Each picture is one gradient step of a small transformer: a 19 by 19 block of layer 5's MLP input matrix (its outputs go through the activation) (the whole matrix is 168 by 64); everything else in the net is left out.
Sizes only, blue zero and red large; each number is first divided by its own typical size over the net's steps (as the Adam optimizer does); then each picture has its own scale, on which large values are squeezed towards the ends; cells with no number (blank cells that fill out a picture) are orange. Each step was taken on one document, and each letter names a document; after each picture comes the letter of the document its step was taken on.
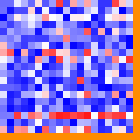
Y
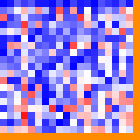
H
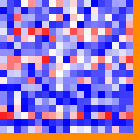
Y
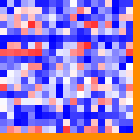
H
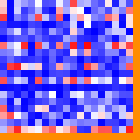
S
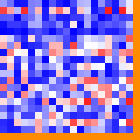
H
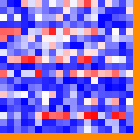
Y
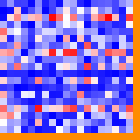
S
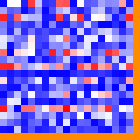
S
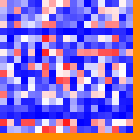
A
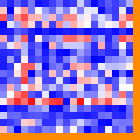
H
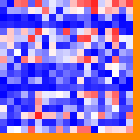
Y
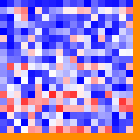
H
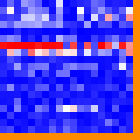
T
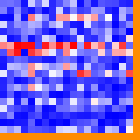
T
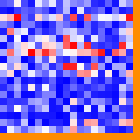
T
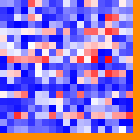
Y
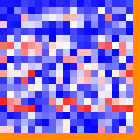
H
